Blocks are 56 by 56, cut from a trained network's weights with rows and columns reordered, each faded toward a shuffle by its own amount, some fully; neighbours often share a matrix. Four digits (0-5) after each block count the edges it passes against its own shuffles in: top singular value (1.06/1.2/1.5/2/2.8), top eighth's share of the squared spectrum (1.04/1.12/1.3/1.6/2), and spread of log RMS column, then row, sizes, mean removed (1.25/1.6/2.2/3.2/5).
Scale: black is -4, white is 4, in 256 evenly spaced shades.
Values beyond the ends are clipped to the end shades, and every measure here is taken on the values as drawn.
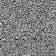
2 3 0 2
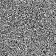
0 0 0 0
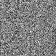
0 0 0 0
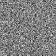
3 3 1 1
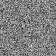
2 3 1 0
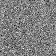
0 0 0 0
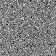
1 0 0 0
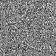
2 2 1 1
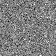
0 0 0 0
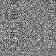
3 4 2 2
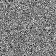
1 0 0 0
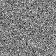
0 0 0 0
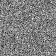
0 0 0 0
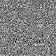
2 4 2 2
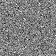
0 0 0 0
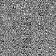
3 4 2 1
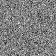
2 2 0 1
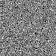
0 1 0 0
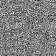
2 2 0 1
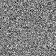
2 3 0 1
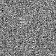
2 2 1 0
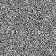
2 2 0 1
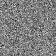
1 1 0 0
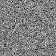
2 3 0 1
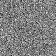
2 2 0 0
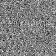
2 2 0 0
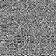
3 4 1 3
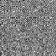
3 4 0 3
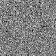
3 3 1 2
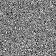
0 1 0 0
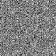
2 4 2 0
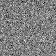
0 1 0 0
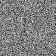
1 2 0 0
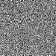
3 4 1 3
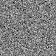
1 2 0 0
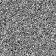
1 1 0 0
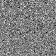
1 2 0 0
